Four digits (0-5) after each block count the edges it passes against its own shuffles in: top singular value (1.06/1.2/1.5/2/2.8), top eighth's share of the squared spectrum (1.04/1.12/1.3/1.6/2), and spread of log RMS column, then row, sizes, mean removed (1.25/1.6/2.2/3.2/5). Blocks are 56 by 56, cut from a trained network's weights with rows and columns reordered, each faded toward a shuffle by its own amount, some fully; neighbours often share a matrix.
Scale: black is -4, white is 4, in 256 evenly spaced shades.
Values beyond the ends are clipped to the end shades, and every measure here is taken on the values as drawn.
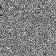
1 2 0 0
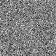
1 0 0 0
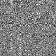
3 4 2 2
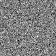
1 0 0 0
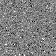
0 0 0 0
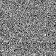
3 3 1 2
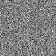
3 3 1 1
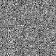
2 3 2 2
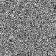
2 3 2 1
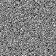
2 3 1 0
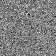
0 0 0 0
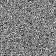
0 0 0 0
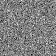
0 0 0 0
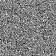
0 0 0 0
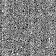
2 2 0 1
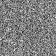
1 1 0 0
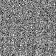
1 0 0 0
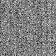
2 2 0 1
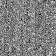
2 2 0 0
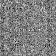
2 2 0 1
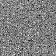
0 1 0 0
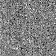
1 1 0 0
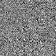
2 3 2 1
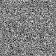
2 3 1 1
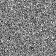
0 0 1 0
